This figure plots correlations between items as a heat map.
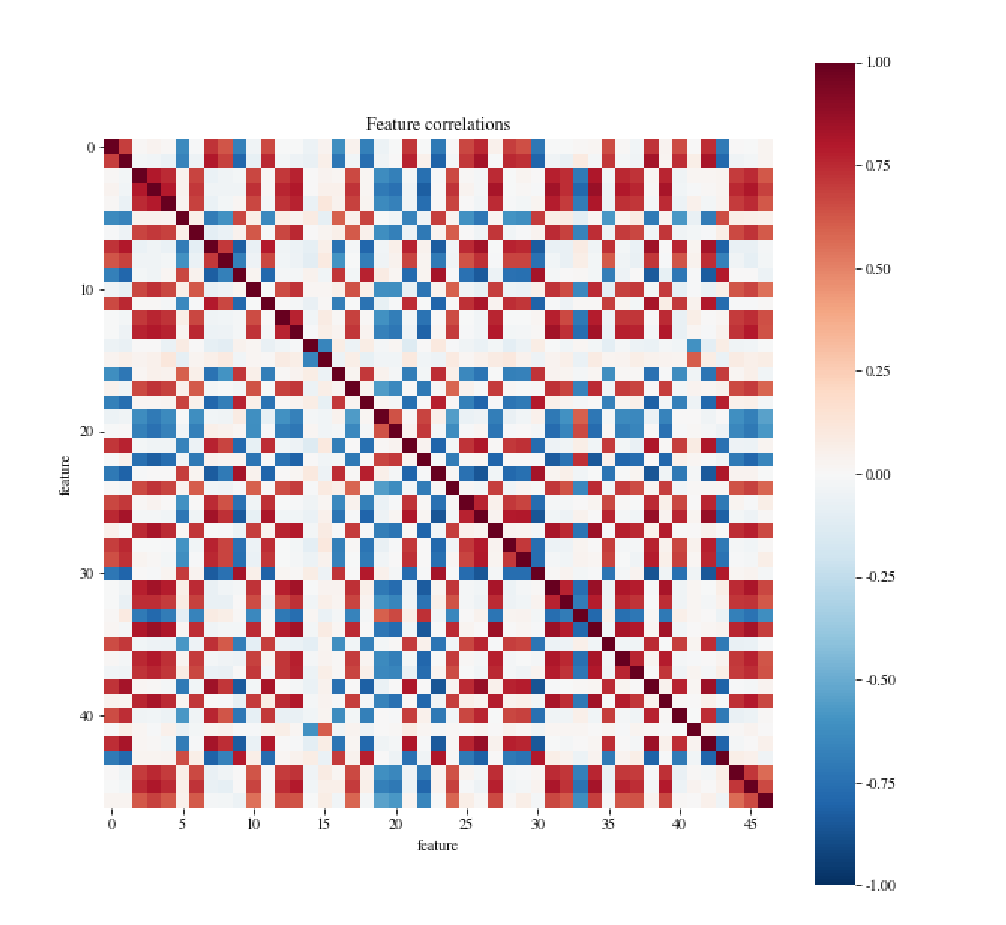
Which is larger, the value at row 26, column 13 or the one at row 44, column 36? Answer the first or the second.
the second
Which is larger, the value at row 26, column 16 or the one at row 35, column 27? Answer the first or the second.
the second
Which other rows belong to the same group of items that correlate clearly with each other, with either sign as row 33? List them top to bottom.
2, 3, 4, 6, 10, 12, 13, 17, 19, 20, 22, 24, 27, 31, 32, 34, 36, 37, 39, 44, 45, 46
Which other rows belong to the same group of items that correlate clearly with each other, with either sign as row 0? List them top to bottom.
1, 5, 7, 8, 9, 11, 16, 18, 21, 23, 25, 26, 28, 29, 30, 35, 38, 40, 42, 43
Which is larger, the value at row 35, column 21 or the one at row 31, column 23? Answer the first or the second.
the first
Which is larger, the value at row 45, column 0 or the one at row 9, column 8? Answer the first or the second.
the first
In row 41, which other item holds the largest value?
15
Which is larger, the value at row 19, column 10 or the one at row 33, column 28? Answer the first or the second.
the second
